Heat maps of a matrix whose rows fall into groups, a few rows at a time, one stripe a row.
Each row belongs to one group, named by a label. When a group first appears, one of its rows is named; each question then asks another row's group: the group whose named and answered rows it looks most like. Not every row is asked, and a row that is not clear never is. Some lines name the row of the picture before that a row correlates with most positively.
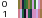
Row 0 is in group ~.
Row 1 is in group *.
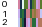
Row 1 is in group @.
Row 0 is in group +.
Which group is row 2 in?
@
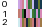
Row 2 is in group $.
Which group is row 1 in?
@
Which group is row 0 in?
$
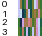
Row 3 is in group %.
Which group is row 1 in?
*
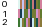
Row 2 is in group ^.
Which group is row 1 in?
+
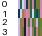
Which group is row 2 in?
@
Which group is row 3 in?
@
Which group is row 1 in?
^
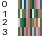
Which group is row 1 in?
^
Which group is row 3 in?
~
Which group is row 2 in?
*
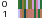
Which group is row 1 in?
@
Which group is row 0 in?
%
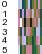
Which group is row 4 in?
+
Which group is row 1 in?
%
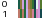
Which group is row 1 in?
%
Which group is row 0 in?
%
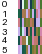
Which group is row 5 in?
*
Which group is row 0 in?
+
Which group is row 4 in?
^
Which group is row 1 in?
%
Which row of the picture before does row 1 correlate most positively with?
1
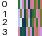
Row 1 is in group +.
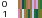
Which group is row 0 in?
~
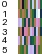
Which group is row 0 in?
~
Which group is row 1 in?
+
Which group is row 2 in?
*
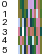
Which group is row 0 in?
~
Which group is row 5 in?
+
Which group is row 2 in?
+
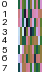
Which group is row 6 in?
$
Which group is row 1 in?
*
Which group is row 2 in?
$
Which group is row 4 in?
*
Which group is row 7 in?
^
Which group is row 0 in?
^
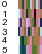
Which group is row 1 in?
$
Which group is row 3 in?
^
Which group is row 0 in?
~
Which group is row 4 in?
@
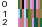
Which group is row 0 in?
~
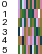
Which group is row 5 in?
^
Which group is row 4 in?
~
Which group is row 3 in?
^
